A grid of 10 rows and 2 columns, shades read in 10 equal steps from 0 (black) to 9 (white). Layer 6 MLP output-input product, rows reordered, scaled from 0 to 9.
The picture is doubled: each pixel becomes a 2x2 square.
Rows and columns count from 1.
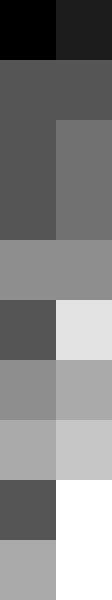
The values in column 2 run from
1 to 9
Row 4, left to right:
3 4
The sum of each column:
37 56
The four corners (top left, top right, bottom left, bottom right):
0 1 6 9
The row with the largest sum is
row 10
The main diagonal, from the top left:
0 3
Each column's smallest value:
0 1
